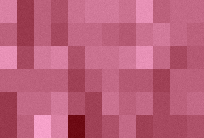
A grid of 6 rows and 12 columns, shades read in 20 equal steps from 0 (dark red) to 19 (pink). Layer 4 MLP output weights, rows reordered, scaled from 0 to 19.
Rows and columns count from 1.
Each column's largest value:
17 12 19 15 13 14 14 14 17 14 12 12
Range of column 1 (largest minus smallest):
11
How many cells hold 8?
6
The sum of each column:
66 54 78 72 50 63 72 70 76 60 62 65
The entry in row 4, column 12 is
11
